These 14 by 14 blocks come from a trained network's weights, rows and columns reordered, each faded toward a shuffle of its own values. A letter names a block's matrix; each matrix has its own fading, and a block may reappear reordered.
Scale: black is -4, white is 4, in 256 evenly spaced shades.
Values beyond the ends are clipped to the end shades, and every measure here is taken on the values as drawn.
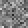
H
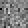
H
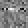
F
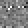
F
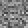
H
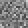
H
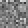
F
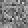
H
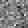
H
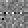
F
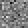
F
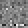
F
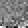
F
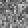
H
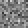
F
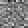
H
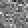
H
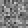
H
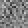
F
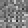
F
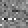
F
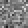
H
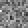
H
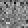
H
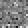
F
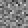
H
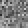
H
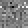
F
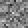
H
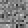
F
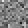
H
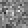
F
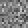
H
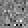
F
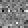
F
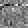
F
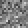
H
